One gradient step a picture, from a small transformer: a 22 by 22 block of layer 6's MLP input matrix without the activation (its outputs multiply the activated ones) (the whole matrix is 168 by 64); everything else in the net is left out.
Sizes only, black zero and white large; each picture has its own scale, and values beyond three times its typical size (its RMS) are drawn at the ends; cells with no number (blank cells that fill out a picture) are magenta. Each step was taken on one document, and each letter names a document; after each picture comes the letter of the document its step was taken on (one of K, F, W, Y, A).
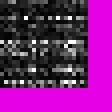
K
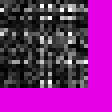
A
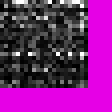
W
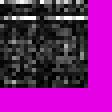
K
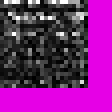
W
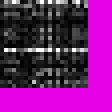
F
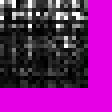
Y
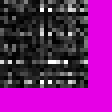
A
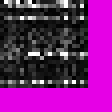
K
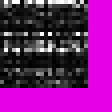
F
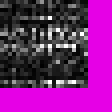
A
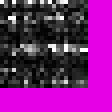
Y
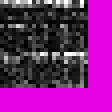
W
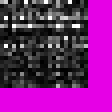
Y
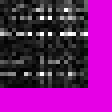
A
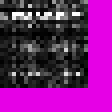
Y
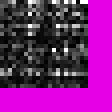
Y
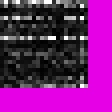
W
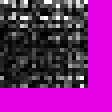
W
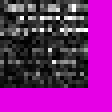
A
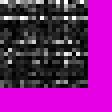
K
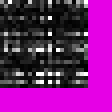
F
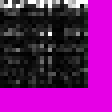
F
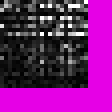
A
